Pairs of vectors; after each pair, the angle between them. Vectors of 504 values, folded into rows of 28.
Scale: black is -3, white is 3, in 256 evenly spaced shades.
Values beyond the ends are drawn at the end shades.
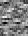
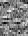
nearly parallel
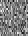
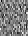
partly opposed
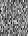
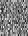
nearly opposite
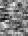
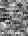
nearly parallel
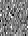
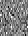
nearly parallel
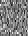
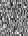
nearly parallel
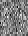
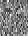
partly opposed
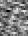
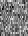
partly aligned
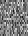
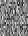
nearly opposite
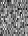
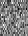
nearly parallel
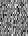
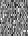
nearly opposite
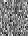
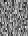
nearly opposite
